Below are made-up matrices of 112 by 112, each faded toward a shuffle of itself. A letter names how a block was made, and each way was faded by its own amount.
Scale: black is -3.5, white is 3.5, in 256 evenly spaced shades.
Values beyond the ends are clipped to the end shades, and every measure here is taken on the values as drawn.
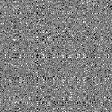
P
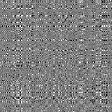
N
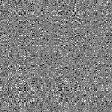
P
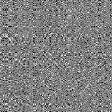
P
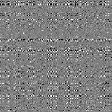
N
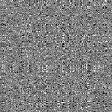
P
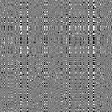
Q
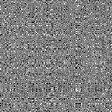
P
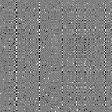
Q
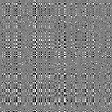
Q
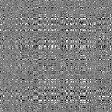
N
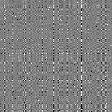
Q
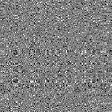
P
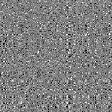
P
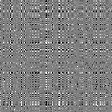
Q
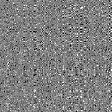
P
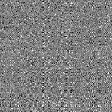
P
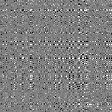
N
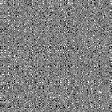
P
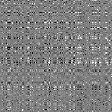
N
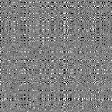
N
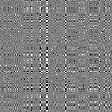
Q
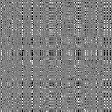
Q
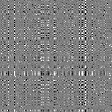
Q
